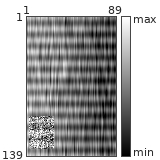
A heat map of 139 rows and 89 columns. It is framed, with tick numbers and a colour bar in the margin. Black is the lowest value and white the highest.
The bottom left is the roughest part. The histogram is bell-shaped. There is an overall slope up to the left. An odd patch, rougher than its surroundings, sits in the bottom left. Horizontal stripes repeat 12 times down the table.
